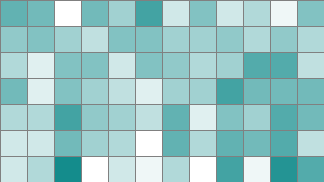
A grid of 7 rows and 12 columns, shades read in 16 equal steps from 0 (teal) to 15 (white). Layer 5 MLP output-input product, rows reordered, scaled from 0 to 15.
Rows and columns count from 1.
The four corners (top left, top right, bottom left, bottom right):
5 7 12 4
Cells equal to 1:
1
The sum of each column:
63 71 47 65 70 70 58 73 47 59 41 55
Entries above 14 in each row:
1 0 0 0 0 1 2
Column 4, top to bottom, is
6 11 7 9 8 9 15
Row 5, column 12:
6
